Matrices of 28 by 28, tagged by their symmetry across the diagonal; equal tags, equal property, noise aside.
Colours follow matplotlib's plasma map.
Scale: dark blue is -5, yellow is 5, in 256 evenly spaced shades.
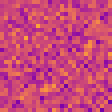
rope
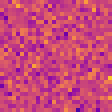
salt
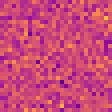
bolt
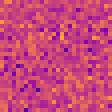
bolt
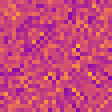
rope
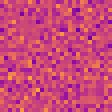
salt
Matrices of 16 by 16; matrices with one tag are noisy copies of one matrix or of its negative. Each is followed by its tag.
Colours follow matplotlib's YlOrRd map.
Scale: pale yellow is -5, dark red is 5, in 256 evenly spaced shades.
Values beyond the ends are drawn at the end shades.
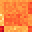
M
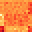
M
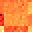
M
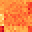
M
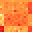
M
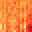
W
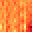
W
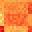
M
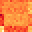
M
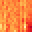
W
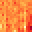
W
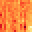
W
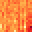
W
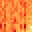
W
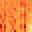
W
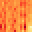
W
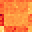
M
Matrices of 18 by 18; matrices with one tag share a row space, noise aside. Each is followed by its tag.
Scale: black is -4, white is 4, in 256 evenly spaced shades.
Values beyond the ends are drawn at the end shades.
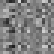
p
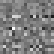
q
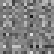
q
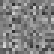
q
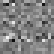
p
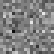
q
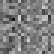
p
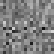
q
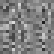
p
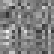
p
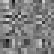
p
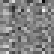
p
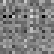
q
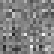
q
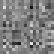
q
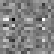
p
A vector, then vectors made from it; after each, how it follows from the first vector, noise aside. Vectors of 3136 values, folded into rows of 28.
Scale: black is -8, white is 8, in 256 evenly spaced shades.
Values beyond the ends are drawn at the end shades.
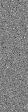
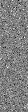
scaled up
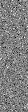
scaled up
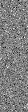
scaled up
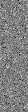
scaled up
